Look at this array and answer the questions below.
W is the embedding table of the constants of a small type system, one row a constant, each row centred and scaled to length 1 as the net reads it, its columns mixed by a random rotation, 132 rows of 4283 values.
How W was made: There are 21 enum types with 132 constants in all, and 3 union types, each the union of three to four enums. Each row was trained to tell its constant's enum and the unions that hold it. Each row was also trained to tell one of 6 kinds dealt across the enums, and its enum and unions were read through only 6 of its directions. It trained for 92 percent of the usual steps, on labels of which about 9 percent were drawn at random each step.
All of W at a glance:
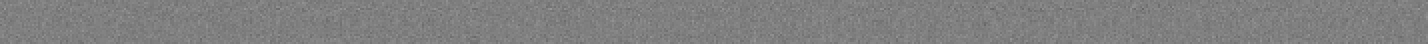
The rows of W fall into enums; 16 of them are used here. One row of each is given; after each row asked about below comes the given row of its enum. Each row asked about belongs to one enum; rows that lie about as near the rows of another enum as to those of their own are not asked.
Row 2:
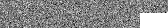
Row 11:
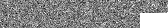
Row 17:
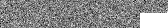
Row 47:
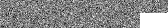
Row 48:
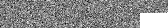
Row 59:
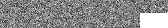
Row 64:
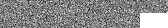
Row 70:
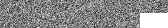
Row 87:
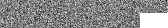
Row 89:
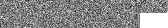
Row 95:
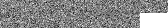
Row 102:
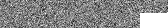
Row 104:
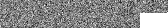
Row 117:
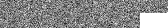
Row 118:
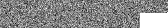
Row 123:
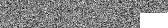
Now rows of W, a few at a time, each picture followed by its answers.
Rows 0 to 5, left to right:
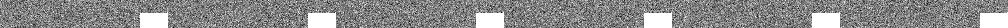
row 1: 11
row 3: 95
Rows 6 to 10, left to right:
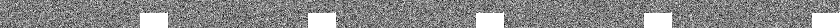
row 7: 48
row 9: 89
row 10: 118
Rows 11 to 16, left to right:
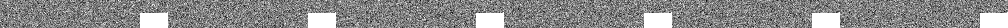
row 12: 70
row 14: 95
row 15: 64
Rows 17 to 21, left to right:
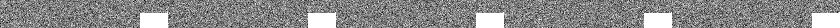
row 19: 89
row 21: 2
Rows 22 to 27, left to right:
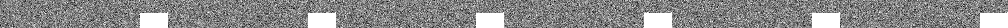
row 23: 89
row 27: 17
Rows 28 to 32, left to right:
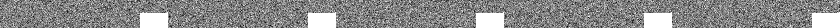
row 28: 104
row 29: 87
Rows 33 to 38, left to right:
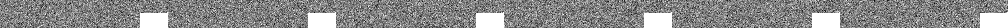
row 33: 102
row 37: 48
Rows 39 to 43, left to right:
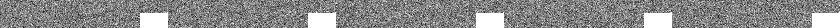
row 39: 48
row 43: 64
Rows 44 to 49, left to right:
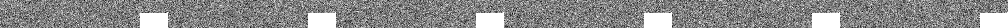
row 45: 117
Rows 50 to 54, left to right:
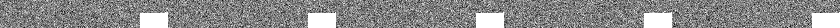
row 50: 48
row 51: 118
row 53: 64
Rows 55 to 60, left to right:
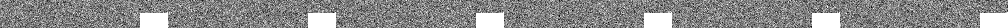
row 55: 64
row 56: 102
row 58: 48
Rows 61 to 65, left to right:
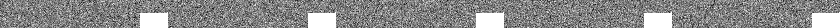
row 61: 11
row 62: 102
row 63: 102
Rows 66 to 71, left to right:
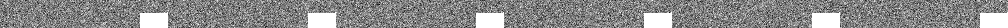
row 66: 11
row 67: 2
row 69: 2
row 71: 118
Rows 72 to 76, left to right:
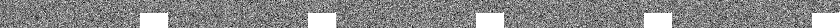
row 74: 102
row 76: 64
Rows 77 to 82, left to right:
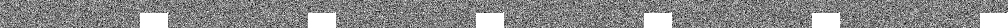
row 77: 87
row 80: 64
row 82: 47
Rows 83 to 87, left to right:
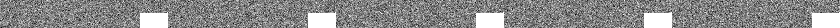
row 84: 70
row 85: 89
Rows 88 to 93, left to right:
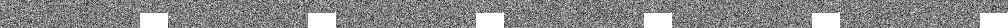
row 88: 87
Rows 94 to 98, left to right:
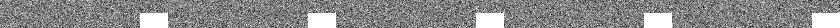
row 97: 89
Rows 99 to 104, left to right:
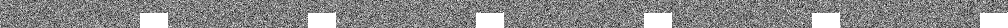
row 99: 102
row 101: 87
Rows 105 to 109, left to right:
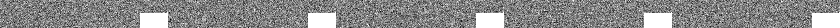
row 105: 2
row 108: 87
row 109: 118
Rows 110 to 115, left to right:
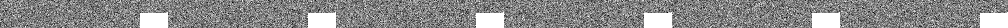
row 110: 89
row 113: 118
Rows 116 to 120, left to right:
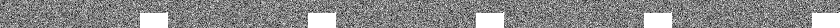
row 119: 11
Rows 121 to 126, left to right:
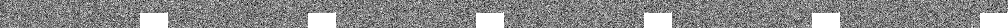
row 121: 11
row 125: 117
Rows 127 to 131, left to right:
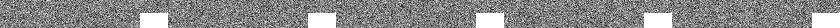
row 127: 48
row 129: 118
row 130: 87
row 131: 123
